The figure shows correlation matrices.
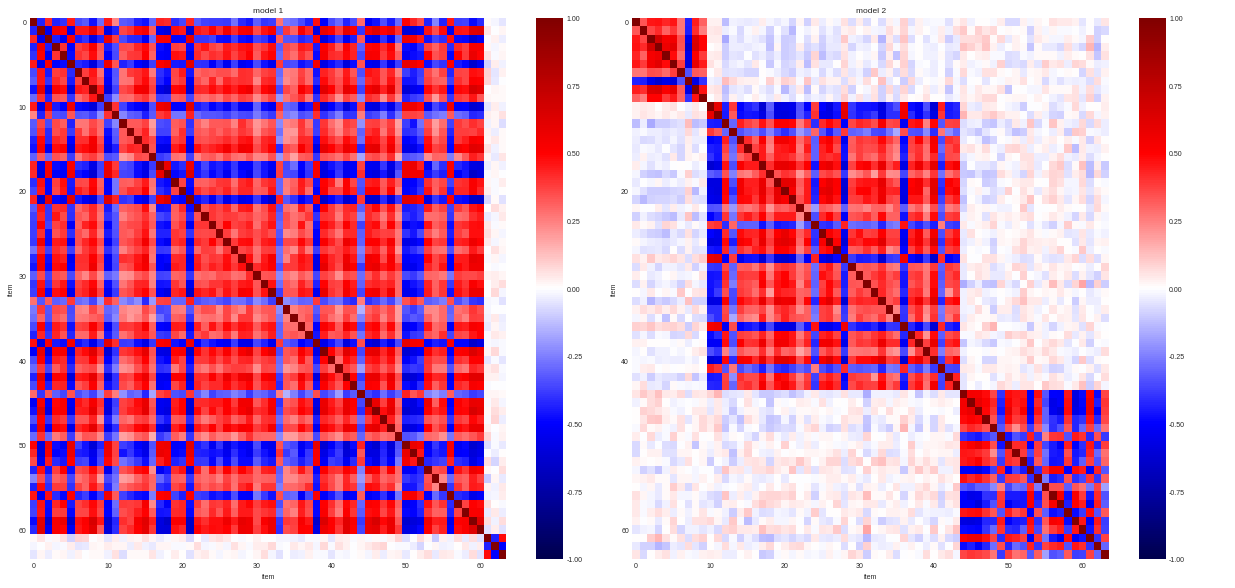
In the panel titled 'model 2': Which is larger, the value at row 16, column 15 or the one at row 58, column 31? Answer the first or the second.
the first
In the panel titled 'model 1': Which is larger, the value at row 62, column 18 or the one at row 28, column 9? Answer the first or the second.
the second
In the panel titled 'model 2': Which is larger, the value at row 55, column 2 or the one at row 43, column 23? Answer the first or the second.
the second
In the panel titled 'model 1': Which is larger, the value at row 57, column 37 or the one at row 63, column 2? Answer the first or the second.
the first
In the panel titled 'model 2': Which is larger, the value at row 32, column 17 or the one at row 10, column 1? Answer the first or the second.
the first
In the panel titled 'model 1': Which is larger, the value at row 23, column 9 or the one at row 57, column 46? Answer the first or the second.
the second
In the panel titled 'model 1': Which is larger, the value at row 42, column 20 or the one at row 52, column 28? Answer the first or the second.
the first
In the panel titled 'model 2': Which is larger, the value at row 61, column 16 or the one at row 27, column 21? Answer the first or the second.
the second
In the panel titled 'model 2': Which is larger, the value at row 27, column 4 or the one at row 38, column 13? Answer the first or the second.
the first
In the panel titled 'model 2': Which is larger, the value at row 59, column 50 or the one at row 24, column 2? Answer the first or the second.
the second
